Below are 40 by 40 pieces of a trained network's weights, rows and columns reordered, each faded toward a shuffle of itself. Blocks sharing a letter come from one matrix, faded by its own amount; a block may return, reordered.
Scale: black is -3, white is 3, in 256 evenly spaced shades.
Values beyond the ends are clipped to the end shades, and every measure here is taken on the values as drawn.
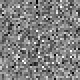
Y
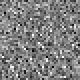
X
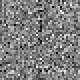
Y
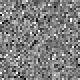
X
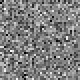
X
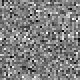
X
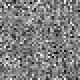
Y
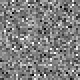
X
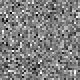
Y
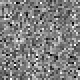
Y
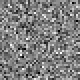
X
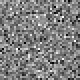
X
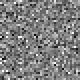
X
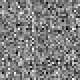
Y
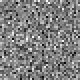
X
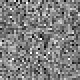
Y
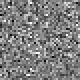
Y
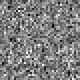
X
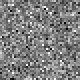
X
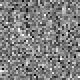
X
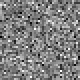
X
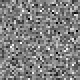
X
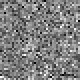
X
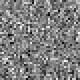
X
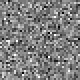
Y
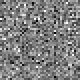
Y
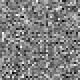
Y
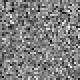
X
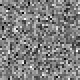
X
